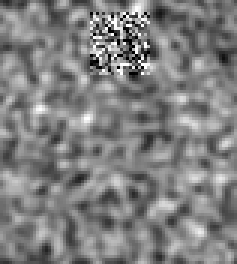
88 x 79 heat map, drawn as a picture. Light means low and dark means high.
The texture is blotchy. The halves do not mirror each other. No overall slope runs across the table. An odd patch, rougher than its surroundings, sits in the top middle. The top right is the ninth with the highest average. On average the colour sits 50% of the way up the scale. The top middle is the roughest part.
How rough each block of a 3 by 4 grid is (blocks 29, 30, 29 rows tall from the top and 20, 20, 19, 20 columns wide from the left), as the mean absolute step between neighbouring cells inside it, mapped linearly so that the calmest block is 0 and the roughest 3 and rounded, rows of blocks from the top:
0330
0000
0000
